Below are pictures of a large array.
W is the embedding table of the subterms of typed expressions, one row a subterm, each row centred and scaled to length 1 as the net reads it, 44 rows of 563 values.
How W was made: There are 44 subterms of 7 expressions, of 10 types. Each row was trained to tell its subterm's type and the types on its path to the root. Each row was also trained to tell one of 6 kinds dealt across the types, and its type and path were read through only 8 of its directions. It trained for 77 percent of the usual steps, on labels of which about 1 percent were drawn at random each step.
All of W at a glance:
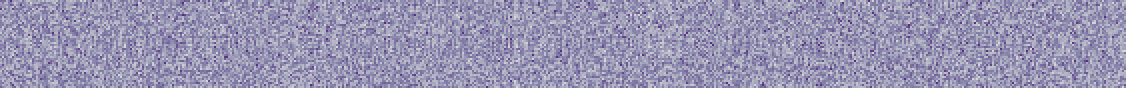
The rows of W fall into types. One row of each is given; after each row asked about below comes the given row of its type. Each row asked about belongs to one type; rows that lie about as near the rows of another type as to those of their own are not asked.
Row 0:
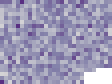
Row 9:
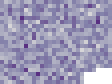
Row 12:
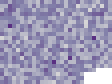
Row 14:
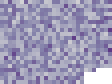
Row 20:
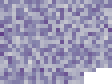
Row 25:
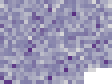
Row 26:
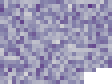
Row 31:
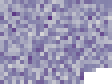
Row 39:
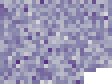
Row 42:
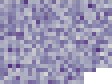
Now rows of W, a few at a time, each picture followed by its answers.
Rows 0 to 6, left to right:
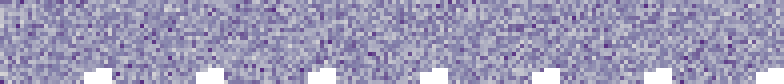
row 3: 26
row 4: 0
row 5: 25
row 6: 14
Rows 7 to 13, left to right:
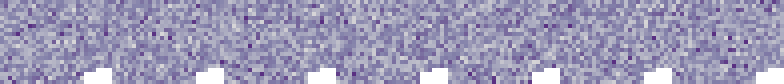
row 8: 9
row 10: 39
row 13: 9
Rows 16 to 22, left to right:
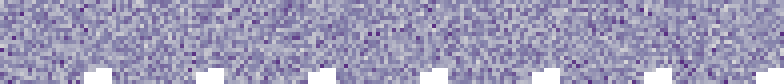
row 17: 0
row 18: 25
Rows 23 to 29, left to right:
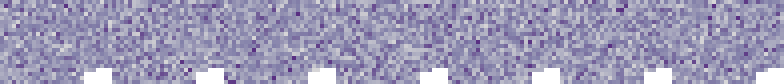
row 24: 0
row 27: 25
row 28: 9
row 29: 31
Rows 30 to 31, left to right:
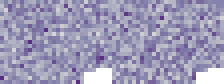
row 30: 9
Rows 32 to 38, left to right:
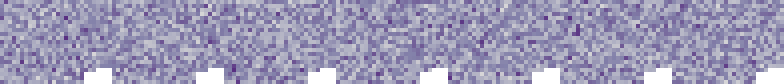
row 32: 26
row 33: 26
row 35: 31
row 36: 25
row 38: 12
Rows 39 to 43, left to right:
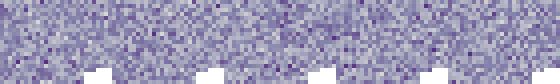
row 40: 14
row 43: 26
